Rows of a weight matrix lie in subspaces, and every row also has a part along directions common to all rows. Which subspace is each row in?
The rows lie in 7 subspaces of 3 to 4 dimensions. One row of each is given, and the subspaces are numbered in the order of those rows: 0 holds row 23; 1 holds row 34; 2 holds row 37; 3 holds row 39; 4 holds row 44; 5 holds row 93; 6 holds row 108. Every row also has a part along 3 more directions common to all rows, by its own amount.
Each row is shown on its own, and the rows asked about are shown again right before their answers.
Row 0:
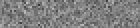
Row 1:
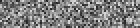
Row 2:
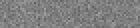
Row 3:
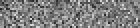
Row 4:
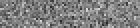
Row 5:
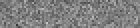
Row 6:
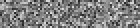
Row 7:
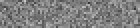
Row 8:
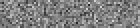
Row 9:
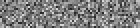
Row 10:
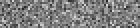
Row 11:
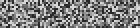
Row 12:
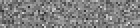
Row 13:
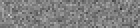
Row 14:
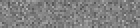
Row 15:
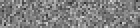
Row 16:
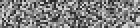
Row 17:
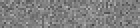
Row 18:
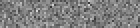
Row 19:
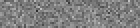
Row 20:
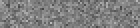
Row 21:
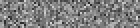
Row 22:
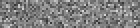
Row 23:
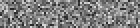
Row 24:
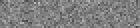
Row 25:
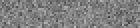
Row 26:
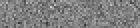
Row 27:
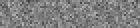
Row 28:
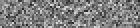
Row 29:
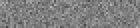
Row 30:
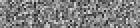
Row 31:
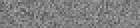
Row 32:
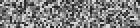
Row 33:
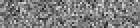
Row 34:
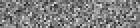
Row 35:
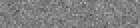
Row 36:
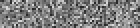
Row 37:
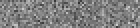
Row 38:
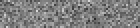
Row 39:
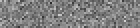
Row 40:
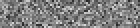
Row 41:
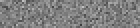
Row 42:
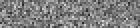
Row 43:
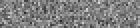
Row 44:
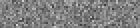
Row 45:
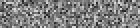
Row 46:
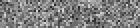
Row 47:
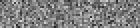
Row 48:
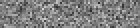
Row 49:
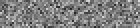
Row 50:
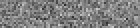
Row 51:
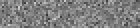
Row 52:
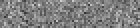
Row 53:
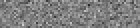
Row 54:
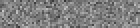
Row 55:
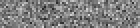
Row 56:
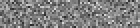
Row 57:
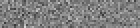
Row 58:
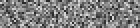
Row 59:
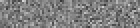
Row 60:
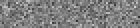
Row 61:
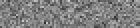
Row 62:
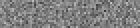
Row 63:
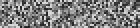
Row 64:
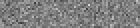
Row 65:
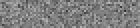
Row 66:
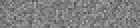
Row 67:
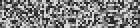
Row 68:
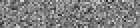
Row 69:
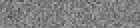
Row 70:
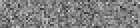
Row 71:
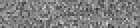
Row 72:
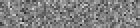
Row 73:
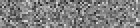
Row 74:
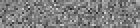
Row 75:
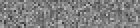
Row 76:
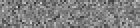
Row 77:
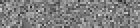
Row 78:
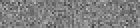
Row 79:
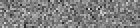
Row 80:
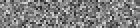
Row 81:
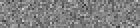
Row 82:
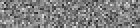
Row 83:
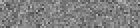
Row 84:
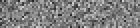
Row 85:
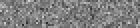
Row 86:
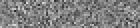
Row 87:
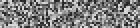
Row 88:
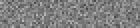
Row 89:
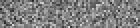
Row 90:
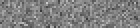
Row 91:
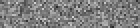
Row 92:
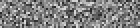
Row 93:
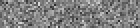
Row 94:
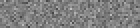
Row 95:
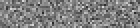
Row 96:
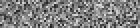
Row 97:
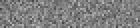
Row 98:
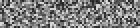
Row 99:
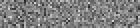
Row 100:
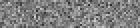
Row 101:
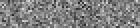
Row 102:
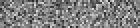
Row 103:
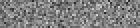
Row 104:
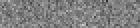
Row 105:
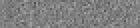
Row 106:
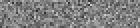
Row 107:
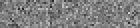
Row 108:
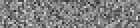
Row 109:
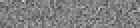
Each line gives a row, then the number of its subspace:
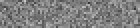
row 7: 4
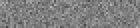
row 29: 5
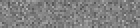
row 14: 4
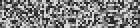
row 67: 6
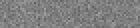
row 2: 5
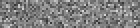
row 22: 6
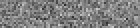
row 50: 1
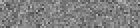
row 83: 6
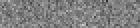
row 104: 2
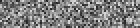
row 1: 3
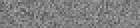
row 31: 6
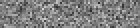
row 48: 1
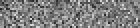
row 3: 3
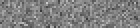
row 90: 1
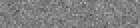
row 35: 1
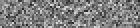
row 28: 0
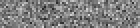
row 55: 1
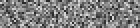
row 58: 0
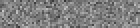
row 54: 2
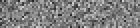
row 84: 3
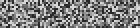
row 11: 5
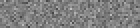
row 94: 0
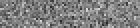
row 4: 1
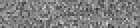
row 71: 1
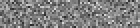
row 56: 6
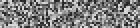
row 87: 2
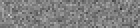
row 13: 6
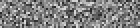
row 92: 0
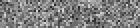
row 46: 5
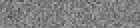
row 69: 1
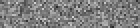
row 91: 1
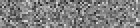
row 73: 2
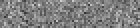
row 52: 4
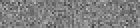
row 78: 4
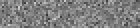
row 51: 2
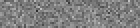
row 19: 5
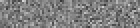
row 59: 4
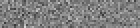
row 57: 5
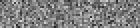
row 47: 4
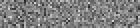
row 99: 5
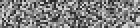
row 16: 2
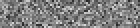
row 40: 0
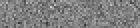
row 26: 5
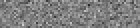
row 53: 0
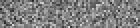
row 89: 3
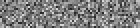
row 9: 0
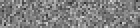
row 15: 2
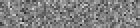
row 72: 4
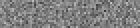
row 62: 3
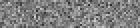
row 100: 5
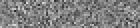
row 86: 2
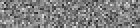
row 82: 6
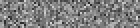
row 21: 6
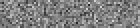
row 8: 6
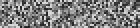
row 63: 2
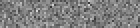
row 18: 5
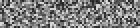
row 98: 3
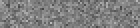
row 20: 6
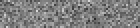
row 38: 5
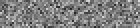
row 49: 0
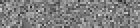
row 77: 6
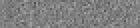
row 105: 3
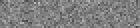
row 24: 5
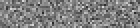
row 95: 4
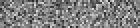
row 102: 3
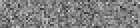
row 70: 6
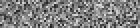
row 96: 1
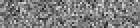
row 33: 1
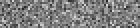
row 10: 2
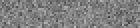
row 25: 4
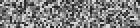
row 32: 1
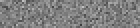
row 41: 4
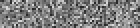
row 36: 4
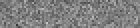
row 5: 3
